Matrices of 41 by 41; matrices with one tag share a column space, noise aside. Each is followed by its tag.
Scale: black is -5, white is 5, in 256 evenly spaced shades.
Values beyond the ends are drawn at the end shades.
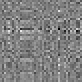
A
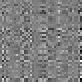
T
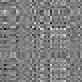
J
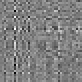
A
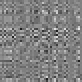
T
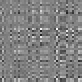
T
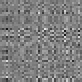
T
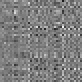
J
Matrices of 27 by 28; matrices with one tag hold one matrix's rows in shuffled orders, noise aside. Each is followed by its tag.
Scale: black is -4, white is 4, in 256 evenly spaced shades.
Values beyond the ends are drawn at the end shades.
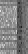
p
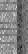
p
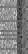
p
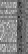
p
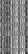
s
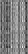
s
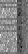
p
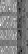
p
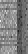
p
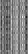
s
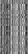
s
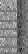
p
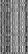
s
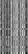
s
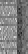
p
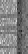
p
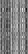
s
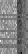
p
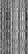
s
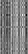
s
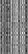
s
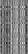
s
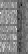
p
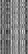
s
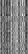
s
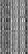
s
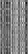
s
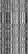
s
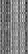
s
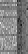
p
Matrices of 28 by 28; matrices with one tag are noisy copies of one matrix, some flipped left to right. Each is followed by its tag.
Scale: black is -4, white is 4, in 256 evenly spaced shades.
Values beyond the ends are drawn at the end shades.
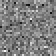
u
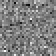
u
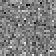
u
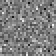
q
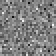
q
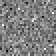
q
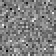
q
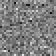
u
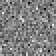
q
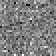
u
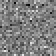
u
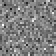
q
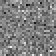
u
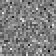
q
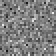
q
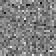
u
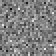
q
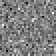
q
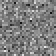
u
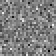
q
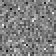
q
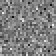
q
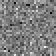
u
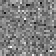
u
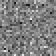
u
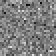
u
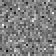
q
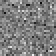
u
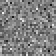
q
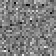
u
